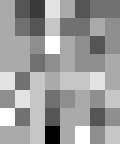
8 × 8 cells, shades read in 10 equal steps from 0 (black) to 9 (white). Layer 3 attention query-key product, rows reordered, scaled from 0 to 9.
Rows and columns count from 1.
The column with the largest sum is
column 1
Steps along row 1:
down down up down down up same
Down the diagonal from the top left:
6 4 5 5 7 6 3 7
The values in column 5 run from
4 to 7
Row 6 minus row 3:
-1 2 2 -5 -1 1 2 2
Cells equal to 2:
1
